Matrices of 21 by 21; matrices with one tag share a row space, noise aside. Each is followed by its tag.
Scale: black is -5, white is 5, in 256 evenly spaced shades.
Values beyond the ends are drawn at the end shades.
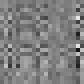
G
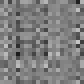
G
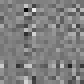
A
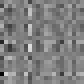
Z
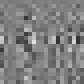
A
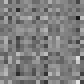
G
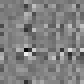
A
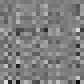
G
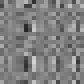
A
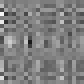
Z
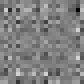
G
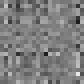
G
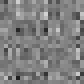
G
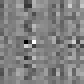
A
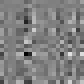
A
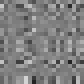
A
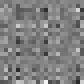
G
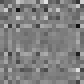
G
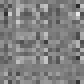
G
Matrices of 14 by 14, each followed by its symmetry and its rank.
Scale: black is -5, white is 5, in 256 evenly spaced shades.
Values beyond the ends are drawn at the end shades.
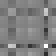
symmetric, rank one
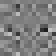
neither, rank two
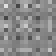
symmetric, rank two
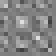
symmetric, rank three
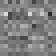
neither, rank three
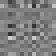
neither, rank two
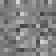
neither, rank three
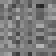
neither, rank two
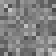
symmetric, rank three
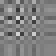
symmetric, rank one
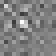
symmetric, rank three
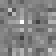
symmetric, rank three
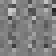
neither, rank two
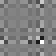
symmetric, rank one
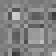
symmetric, rank two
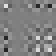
symmetric, rank two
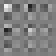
symmetric, rank one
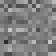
neither, rank three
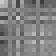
symmetric, rank two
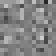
neither, rank three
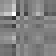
symmetric, rank one
